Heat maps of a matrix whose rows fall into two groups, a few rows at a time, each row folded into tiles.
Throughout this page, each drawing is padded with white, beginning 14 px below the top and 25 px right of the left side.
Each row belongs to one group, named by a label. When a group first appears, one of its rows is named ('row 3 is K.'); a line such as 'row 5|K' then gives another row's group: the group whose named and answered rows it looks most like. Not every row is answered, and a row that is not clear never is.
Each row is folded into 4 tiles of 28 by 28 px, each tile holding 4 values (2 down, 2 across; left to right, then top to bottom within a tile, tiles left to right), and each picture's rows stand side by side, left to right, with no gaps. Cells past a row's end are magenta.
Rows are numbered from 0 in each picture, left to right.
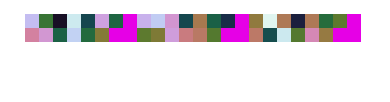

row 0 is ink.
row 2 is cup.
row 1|cup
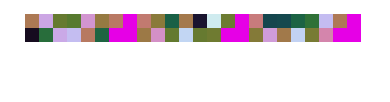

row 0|cup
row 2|ink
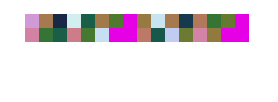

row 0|ink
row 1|cup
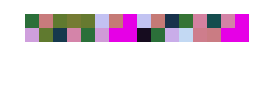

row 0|ink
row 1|cup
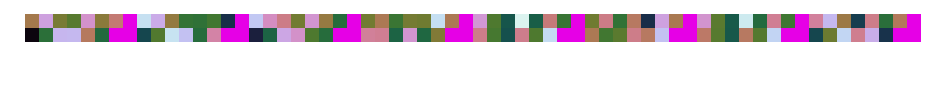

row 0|cup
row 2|cup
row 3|ink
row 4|ink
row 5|ink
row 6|ink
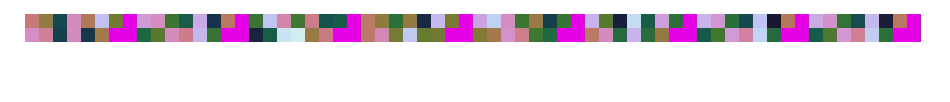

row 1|cup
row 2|cup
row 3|ink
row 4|cup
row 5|ink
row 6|cup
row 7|cup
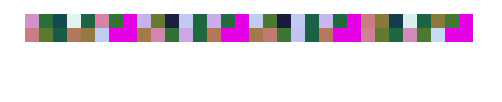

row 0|ink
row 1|ink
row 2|ink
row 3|ink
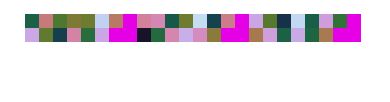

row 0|ink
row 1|cup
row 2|ink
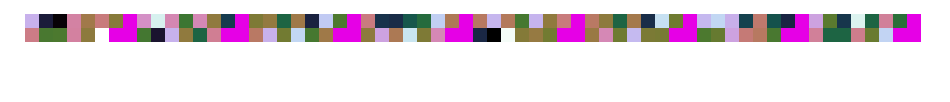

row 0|ink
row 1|cup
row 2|ink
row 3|ink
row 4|cup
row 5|ink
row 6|cup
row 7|ink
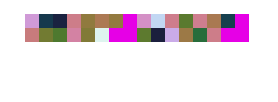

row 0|ink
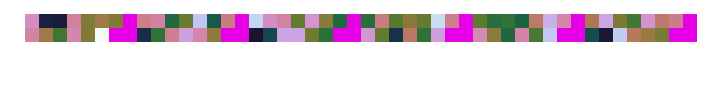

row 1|cup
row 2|cup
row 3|ink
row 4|ink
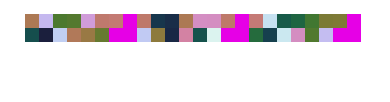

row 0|cup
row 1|ink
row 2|cup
